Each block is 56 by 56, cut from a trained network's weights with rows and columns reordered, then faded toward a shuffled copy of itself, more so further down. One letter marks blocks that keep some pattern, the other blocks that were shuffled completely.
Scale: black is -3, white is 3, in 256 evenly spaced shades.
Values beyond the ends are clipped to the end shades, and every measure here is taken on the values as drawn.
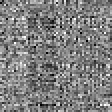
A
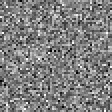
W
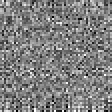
A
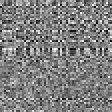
A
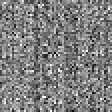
A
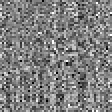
A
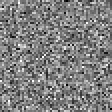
W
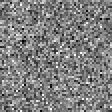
W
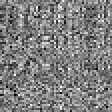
A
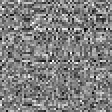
A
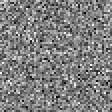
W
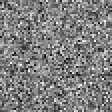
W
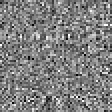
A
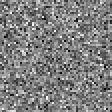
W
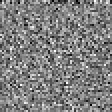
A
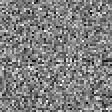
A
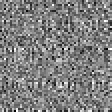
A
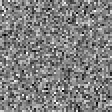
W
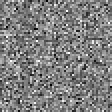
W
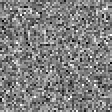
W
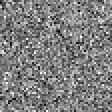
W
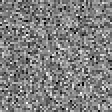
W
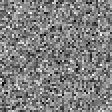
A
